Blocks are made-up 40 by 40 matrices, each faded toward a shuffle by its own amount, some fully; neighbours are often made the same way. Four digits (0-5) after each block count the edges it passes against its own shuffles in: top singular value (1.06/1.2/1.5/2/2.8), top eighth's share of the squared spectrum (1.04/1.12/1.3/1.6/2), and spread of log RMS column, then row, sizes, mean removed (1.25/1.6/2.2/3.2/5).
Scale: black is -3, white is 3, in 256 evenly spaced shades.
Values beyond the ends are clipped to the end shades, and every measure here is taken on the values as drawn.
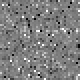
2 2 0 0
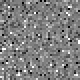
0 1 0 0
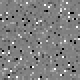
0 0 0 0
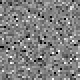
0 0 0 0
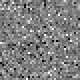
0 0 0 0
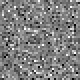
0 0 0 0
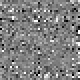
1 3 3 2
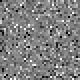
3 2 0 0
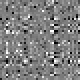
4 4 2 3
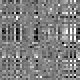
4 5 3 3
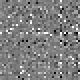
3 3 1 2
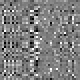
4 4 3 3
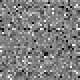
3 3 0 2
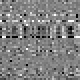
4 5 1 3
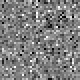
3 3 1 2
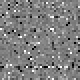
2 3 0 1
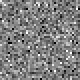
1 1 0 0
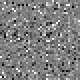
3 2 1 1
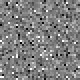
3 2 1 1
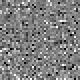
3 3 1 1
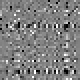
4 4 2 3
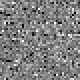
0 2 0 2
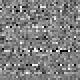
2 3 0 3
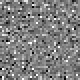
1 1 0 0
